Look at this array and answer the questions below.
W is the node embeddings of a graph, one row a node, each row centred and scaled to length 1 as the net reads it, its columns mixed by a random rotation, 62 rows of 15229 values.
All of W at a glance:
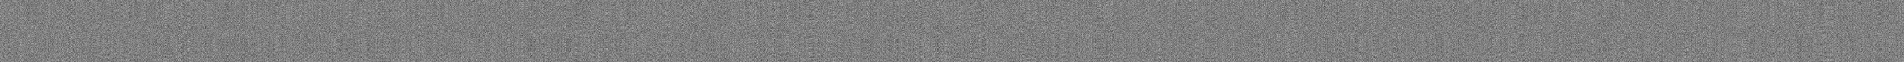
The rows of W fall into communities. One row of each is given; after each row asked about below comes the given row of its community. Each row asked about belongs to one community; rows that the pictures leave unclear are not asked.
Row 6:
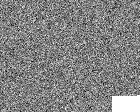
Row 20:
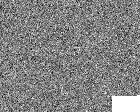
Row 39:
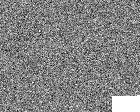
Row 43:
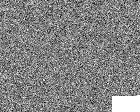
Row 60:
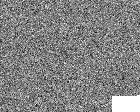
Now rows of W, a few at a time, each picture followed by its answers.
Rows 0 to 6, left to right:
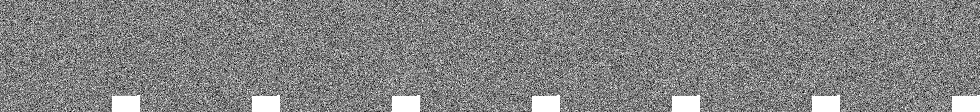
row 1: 20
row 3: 43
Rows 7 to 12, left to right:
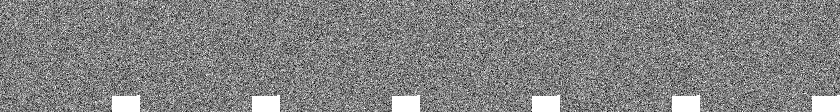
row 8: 6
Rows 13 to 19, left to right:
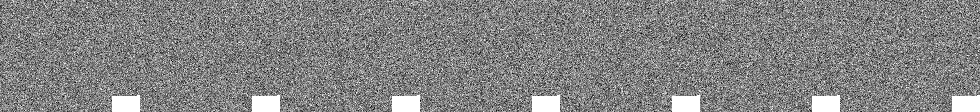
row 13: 20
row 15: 60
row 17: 20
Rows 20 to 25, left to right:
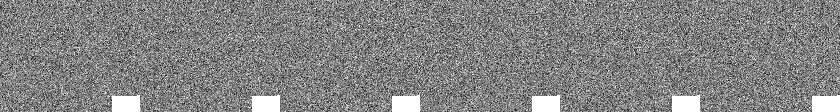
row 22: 6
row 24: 20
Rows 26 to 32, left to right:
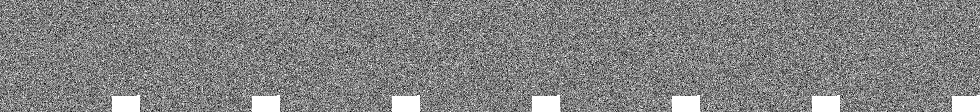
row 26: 43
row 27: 43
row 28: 43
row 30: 60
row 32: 20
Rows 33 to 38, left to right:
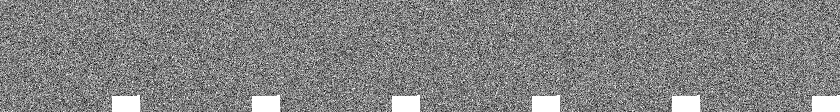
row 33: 6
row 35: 60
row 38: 60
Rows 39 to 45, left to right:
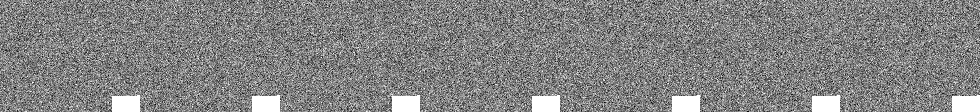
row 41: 20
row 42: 39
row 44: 20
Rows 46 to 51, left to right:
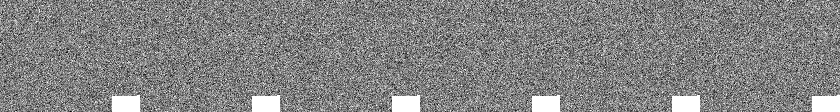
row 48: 39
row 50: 39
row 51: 43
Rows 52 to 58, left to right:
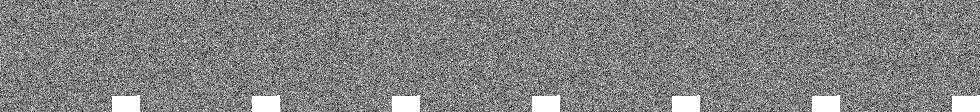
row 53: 39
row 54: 60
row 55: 6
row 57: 43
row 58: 20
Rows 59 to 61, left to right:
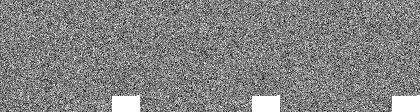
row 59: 6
